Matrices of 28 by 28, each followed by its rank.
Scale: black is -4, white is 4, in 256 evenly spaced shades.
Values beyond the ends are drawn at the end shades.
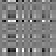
one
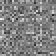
five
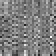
three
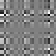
one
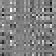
three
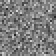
full rank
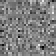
five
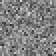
full rank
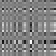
one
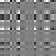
one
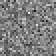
full rank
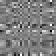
three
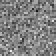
full rank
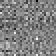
five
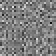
five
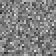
full rank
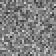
full rank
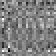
three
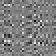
three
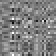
three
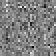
five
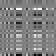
one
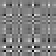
one
